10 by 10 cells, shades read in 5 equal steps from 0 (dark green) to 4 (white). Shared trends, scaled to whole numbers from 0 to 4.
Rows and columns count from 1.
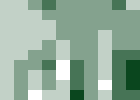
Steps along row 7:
down same down up down up up down down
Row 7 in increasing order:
0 1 1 1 2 2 2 3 3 4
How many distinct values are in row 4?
2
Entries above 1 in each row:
8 10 10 10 10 8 6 7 7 7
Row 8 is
3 2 3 2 4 1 2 3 1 0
